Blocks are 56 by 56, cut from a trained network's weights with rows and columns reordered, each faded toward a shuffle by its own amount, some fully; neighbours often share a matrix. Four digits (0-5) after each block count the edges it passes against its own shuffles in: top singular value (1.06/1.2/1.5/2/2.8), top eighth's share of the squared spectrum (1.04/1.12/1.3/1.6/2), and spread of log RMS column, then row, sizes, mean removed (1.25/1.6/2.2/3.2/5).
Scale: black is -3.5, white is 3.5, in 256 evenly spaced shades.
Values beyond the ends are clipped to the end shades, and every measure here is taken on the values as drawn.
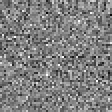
3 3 1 2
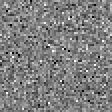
0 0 0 0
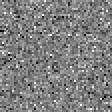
1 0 0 0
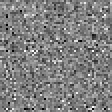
3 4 2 2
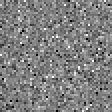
1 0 0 0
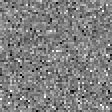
0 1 0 1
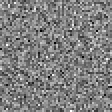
1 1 0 0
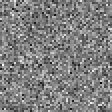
1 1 0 0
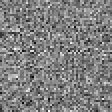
3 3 1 2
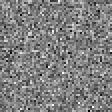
1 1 0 0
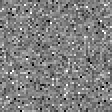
0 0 0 0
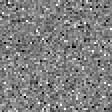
0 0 0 0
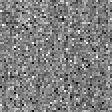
1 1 0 0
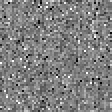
1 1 0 0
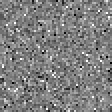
0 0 0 0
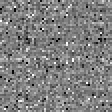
2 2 1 0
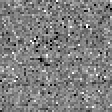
1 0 0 0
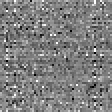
3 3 2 0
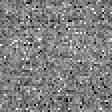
2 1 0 0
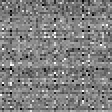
3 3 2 0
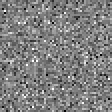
1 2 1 0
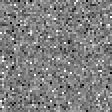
0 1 0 0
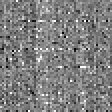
3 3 0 2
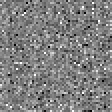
2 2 0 1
